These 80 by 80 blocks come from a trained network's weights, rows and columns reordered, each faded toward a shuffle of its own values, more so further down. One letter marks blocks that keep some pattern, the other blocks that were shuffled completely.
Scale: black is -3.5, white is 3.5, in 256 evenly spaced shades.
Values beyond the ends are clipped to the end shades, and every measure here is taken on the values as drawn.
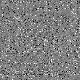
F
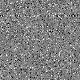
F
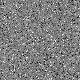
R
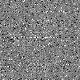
F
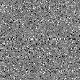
F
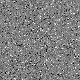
R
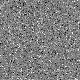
R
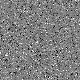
R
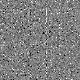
F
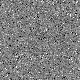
R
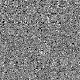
F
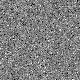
R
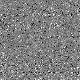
F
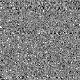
F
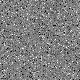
R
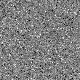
R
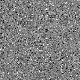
F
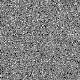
F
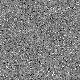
R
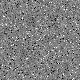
R
